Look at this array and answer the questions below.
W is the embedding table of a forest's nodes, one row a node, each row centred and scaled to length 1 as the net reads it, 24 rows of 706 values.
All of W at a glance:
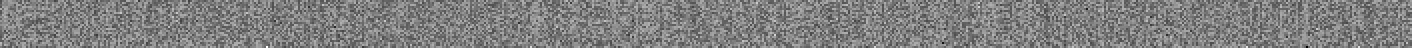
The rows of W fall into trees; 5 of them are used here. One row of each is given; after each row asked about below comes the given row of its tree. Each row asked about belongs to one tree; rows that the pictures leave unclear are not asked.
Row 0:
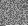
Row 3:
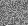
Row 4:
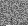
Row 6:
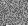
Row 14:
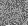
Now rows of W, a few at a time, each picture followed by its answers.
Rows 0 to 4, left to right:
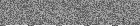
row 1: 3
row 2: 14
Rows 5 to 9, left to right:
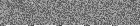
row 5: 14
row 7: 3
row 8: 4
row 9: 14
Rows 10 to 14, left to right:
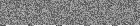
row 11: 14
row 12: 4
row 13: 0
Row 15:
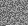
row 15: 3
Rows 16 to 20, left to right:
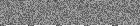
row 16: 14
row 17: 6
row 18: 0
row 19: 3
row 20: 6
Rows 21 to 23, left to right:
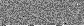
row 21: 4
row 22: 4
